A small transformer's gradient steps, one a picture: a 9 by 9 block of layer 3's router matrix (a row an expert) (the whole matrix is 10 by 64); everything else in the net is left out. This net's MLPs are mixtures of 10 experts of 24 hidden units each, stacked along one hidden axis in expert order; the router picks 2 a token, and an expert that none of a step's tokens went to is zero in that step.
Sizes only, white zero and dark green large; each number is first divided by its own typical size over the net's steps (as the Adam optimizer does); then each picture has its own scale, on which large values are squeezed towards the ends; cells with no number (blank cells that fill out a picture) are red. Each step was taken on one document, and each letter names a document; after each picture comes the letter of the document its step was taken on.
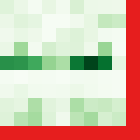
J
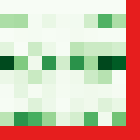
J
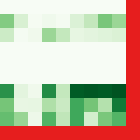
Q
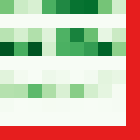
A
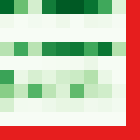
A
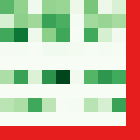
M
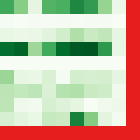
A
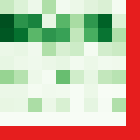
M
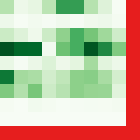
A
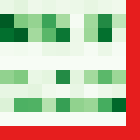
M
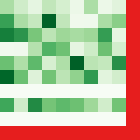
M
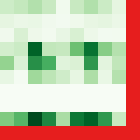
J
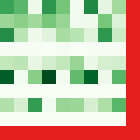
M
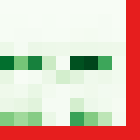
J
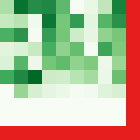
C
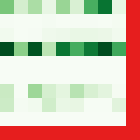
A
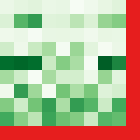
Q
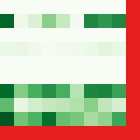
Q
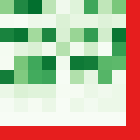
C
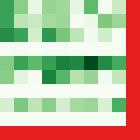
M
